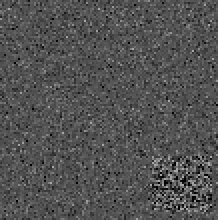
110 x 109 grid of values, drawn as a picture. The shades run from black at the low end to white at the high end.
Neither half mirrors the other. The distribution is heavy-tailed on both sides. Values change most from cell to cell in the bottom right. There are no regular stripes. An odd patch, rougher than its surroundings, sits in the bottom right. Overall the values sit about 30% of the way up the scale. No overall slope runs across the table.
